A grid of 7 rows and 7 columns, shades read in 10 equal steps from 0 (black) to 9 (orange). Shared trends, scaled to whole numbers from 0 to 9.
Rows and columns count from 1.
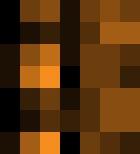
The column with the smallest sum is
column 1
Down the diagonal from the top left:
0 1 7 0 3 5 2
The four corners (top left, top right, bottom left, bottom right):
0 4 1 2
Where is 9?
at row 4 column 3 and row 7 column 3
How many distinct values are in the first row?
4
